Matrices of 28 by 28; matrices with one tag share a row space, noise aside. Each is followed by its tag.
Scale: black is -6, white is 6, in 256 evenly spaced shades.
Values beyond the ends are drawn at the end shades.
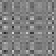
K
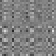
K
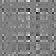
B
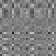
K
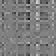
B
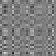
K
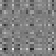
K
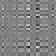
B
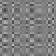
K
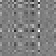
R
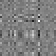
R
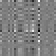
R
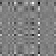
R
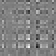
B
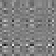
K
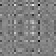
R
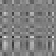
K
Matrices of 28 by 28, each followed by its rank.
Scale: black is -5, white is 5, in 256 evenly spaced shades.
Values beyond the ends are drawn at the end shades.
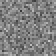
full rank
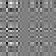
one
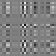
one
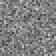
full rank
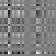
one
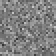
full rank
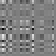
one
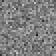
full rank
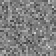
full rank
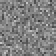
full rank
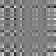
one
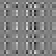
one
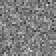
full rank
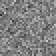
full rank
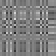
one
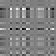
one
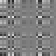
one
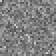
full rank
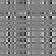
one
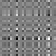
one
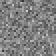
full rank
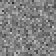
full rank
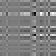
one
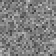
full rank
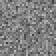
full rank
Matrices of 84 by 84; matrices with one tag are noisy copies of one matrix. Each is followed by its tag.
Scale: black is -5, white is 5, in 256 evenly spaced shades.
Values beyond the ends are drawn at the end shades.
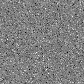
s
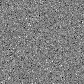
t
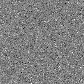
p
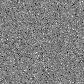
s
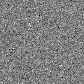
t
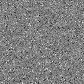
t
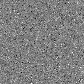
p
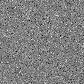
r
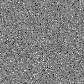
s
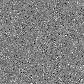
p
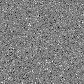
t
